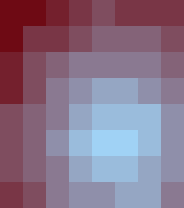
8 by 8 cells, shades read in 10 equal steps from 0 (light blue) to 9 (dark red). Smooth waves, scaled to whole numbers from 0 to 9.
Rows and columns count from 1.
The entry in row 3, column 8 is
5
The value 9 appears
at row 1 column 1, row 1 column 2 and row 2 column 1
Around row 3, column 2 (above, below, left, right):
7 6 8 5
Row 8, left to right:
7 6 4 3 3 2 2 4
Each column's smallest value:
6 5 3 1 0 0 1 3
